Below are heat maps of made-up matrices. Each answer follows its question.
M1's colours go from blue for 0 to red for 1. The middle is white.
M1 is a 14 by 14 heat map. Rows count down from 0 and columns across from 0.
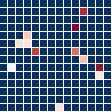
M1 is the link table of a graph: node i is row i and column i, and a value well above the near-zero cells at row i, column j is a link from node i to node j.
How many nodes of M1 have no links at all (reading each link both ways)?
2
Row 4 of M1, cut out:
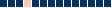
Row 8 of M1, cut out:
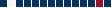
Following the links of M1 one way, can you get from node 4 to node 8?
no
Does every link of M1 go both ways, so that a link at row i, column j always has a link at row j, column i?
no
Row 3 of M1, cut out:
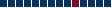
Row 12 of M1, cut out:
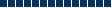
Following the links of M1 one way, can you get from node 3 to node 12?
yes
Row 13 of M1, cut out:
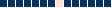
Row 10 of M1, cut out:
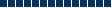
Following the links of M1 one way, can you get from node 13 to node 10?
yes
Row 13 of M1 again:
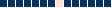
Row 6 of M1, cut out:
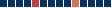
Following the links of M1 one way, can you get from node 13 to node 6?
no
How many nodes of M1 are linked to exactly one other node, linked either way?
2
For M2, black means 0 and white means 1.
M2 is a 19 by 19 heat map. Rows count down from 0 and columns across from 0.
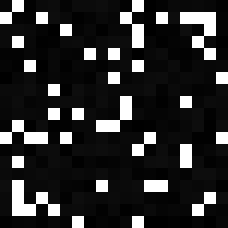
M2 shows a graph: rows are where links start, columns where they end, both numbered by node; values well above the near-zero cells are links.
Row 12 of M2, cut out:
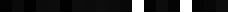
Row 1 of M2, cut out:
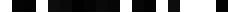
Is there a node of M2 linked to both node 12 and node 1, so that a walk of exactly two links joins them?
yes
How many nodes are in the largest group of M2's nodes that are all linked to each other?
3
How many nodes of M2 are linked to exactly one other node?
1
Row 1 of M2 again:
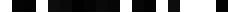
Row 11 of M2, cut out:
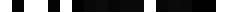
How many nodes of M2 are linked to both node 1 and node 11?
2
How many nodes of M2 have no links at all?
1
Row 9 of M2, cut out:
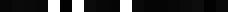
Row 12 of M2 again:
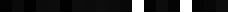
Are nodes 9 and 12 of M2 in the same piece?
yes
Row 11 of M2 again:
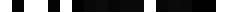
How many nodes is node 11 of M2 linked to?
6
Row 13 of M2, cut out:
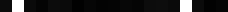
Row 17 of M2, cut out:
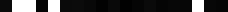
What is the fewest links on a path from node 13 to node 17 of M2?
2
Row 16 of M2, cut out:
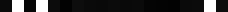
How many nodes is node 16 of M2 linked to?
3
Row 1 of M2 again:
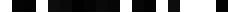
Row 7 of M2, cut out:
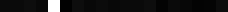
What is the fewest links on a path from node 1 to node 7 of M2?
3
